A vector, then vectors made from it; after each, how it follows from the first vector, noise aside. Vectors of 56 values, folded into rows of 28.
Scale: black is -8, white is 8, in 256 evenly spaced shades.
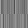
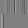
partly zeroed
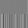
partly zeroed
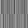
copied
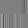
partly zeroed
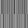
copied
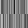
scaled up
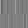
partly zeroed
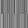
copied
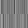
copied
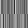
scaled up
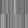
sign-scrambled
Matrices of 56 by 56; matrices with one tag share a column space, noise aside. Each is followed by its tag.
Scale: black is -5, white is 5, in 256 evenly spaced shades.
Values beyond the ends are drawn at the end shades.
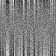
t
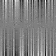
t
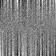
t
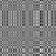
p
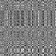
p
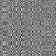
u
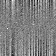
t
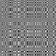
u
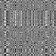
p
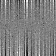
t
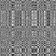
p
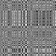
p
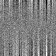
t
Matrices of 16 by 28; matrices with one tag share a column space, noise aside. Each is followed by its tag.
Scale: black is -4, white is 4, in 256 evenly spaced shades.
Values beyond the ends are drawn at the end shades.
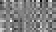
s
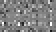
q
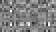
q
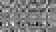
q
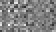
q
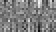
s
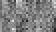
s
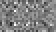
q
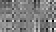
s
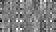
s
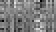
s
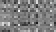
q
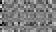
q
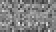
q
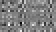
q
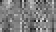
s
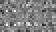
q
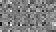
q
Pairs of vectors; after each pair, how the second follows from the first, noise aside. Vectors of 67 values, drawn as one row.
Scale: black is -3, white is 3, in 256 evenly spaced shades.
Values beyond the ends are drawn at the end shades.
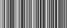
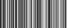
wrapped around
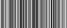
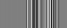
partly zeroed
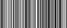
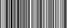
reversed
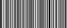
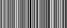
wrapped around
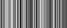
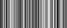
wrapped around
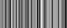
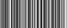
sign-scrambled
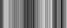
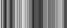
reversed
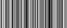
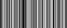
wrapped around
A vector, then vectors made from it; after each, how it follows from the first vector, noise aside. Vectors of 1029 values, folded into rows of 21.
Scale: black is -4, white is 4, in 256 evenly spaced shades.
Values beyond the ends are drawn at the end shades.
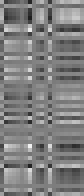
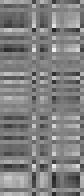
reversed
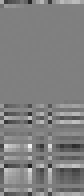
partly zeroed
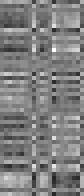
reversed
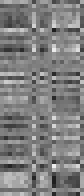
reversed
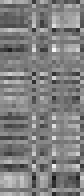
reversed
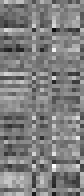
reversed
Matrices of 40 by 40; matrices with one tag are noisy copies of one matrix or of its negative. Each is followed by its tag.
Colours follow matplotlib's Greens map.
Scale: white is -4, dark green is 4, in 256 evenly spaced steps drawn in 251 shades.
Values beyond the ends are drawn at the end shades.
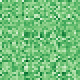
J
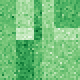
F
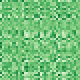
J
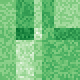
F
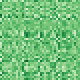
J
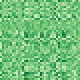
J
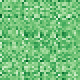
J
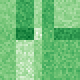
F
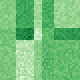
F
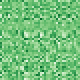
J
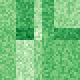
F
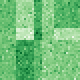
F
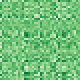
J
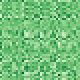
J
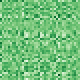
J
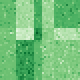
F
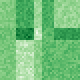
F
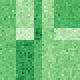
F
